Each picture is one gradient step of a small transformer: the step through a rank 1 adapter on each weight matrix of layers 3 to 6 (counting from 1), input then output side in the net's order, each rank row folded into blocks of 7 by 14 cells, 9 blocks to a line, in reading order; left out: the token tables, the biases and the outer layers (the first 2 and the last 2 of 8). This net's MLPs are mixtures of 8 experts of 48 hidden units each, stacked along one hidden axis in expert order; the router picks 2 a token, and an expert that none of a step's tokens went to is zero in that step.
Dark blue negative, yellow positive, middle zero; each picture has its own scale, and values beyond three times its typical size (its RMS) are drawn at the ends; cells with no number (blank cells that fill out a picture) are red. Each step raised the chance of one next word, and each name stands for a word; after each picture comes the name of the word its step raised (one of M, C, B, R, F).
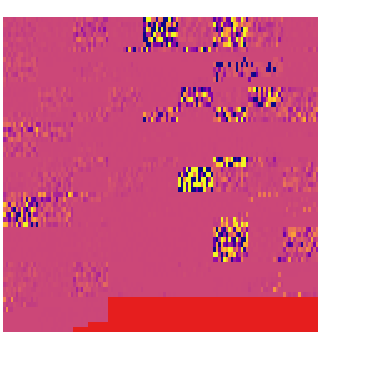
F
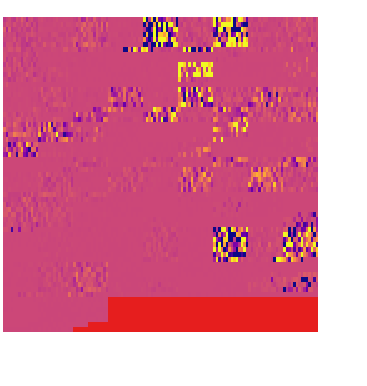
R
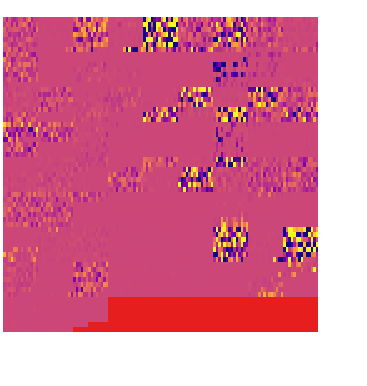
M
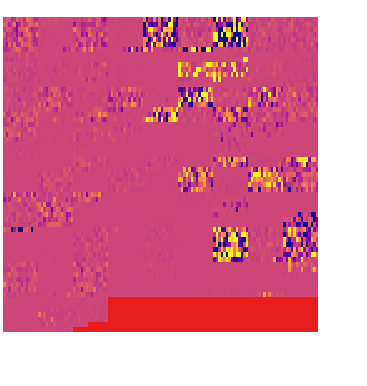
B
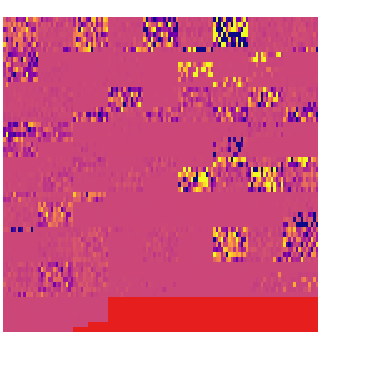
B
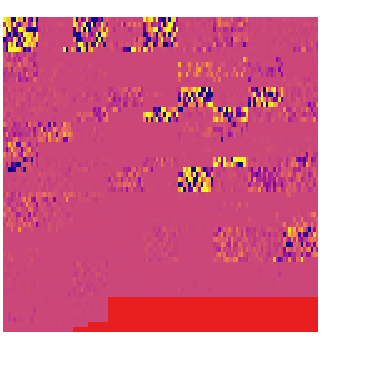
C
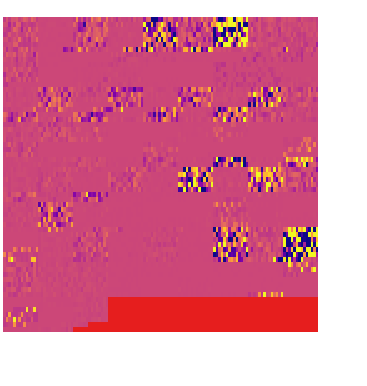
M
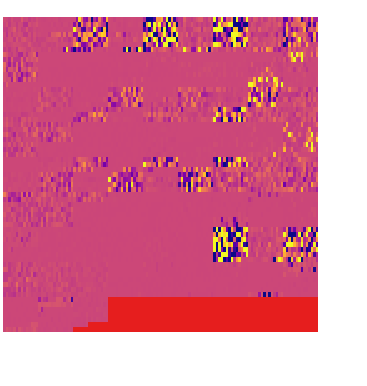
R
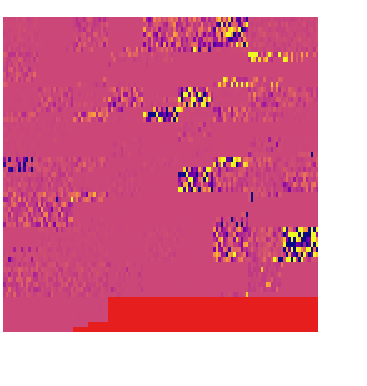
B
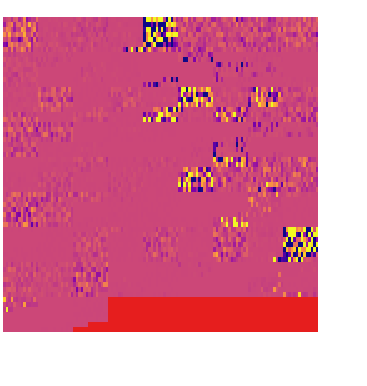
M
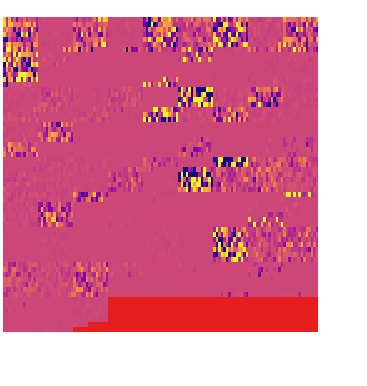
C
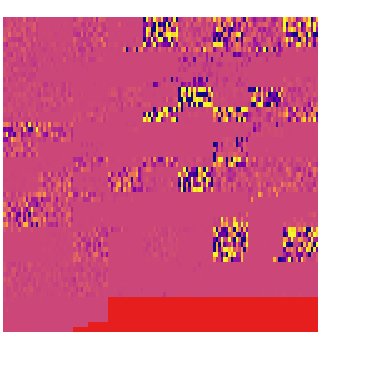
C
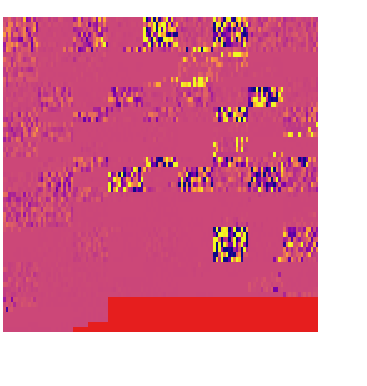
R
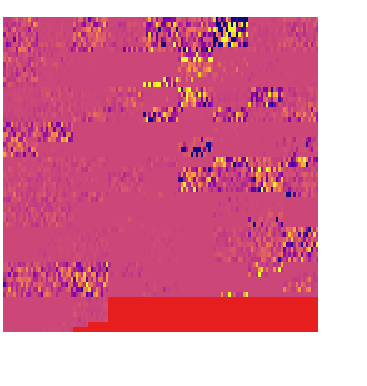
B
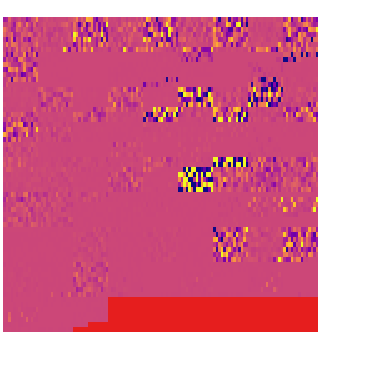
F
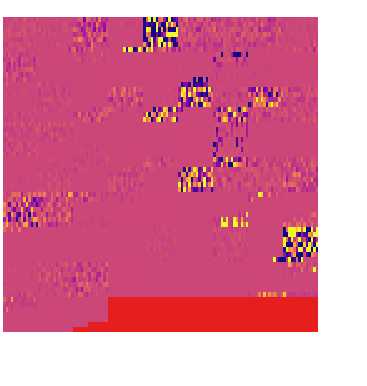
M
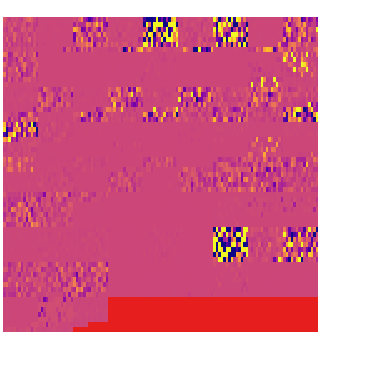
R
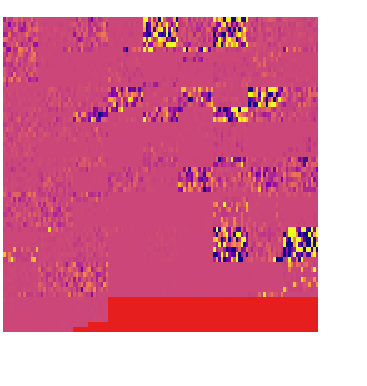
M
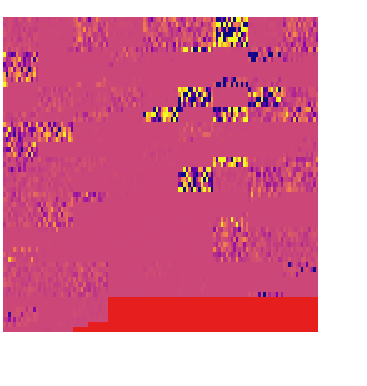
C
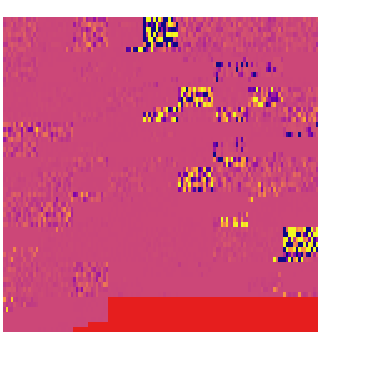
M
